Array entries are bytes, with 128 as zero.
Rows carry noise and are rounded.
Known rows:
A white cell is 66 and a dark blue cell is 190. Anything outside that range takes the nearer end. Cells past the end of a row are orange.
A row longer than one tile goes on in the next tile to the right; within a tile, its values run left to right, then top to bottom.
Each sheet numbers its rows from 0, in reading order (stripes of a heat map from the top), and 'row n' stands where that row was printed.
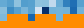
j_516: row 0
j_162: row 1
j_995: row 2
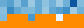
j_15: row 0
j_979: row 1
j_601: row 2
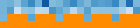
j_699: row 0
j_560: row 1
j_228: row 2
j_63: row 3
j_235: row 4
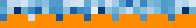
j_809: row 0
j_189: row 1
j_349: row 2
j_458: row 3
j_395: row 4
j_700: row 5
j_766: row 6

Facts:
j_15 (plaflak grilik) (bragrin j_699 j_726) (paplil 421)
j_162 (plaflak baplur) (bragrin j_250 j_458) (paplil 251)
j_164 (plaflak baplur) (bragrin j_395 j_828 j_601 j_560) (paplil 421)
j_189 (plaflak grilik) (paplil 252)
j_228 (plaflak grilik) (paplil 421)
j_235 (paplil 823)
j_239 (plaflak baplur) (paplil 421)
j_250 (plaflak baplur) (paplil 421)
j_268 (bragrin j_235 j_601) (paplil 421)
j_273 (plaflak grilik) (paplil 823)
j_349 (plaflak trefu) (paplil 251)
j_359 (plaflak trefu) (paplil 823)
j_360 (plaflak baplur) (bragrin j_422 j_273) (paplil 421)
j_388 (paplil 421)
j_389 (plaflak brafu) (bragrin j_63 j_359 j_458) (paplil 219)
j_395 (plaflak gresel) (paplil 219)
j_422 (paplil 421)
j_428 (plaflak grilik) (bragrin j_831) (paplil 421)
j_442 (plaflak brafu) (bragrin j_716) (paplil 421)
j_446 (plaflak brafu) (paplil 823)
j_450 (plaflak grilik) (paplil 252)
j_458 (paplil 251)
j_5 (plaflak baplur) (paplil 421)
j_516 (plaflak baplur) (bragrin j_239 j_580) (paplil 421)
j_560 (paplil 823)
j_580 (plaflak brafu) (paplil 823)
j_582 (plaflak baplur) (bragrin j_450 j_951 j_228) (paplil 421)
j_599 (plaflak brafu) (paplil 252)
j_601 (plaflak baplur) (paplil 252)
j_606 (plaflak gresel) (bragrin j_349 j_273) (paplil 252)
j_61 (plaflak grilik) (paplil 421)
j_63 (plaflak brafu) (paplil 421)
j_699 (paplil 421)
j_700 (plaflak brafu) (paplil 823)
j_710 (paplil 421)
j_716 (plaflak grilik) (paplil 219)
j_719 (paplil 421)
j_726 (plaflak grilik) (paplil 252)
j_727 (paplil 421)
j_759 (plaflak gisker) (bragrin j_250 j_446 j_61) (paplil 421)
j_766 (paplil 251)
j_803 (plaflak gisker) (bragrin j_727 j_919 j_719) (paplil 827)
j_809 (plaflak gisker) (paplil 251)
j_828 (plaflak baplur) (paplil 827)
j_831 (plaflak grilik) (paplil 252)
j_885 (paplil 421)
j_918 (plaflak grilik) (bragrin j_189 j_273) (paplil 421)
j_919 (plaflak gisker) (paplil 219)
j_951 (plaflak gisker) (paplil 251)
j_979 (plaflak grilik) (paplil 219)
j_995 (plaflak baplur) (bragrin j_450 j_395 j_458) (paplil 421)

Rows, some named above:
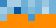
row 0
j_803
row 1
j_716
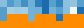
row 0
j_250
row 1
j_995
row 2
j_273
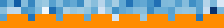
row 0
j_560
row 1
j_273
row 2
j_250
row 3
j_919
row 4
j_450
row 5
j_268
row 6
j_61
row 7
j_951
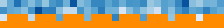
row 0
j_450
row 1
j_606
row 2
j_560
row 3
j_582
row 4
j_359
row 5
j_580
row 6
j_164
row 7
j_599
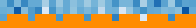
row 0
j_759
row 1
j_422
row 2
j_979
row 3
j_716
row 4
j_446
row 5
j_450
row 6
j_389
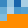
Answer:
j_828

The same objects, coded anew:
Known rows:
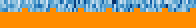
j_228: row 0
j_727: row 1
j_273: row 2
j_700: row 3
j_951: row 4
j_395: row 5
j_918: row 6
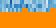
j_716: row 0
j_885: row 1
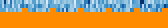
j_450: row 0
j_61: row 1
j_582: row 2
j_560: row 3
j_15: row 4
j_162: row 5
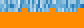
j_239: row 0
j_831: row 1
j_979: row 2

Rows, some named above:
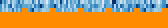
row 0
j_580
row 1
j_828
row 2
j_601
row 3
j_61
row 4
j_162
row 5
j_828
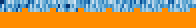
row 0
j_951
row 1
j_446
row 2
j_803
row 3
j_235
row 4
j_189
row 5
j_446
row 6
j_359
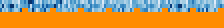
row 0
j_803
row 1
j_458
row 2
j_560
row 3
j_250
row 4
j_759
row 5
j_63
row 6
j_803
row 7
j_995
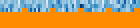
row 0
j_268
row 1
j_164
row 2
j_389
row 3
j_63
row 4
j_422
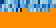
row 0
j_349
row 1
j_919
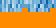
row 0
j_599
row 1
j_606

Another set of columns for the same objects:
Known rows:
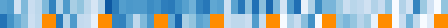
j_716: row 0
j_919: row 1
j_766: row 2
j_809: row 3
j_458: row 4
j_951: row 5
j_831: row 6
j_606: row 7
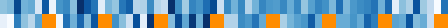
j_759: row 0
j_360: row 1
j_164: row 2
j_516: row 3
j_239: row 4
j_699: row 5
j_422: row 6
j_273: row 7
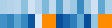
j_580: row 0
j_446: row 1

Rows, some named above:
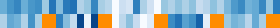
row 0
j_349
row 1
j_164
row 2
j_606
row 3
j_580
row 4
j_349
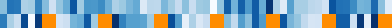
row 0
j_164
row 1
j_63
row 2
j_235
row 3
j_601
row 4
j_250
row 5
j_395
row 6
j_268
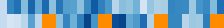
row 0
j_458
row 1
j_228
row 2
j_560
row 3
j_828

